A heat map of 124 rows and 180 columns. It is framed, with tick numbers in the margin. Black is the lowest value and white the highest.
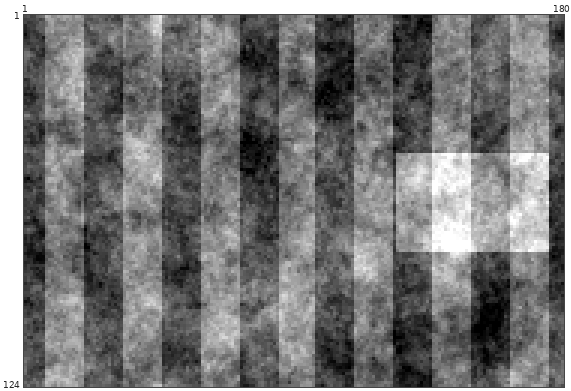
Ninth with the highest average: middle right. Odd patch: higher, in the middle right. Stripes: upright, repeating 7 times.
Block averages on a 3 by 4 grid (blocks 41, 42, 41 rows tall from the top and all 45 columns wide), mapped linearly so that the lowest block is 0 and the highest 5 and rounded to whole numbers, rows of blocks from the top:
2 1 0 2 / 2 1 3 5 / 2 2 1 1
